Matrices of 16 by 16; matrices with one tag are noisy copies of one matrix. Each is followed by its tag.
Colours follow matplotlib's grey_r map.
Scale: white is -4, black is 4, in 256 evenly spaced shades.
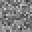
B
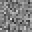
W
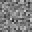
W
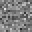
B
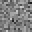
W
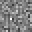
W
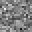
B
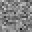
B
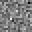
W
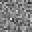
W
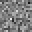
W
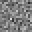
W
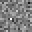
W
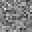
B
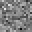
B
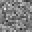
B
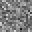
B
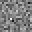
W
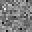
B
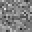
B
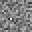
W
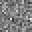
W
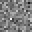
W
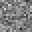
B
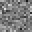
B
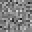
W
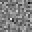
W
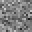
B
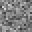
B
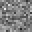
B
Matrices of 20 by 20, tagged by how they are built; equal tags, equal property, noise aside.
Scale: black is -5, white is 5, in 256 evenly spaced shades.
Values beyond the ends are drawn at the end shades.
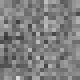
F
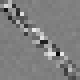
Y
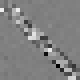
Y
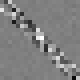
Y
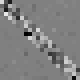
Y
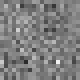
F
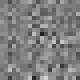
F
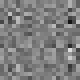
F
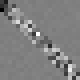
Y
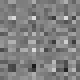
F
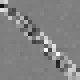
Y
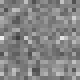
F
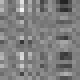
F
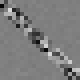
Y
